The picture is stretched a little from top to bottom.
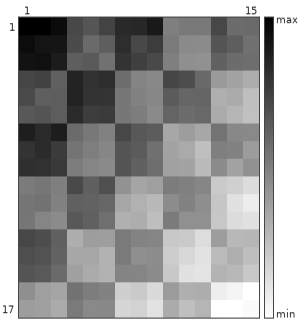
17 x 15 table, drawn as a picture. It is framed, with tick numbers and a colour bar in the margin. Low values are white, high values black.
The halves do not mirror each other. There is an overall slope up to the top left. The top left is the ninth with the highest average. No lone cell stands out from its neighbours. The bottom right is the ninth with the lowest average. On average the colour sits 50% of the way up the scale. A checkerboard runs through the table.
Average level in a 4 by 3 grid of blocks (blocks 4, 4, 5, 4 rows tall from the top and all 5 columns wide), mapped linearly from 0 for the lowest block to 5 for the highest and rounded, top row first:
5 4 3 / 4 3 2 / 3 2 1 / 2 1 0
